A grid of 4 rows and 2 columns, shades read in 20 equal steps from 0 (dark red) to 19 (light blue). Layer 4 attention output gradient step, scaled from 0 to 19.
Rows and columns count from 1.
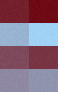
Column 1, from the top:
2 16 6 12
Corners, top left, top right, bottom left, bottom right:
2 0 12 13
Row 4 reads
12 13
